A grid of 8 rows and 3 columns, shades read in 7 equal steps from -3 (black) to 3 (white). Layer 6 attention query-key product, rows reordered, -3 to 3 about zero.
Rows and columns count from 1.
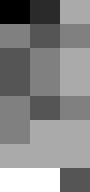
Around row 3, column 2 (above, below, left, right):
-1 0 -1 1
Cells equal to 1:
8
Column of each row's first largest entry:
3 1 3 3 1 2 1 1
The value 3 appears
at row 8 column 1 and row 8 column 2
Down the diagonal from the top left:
-3 -1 1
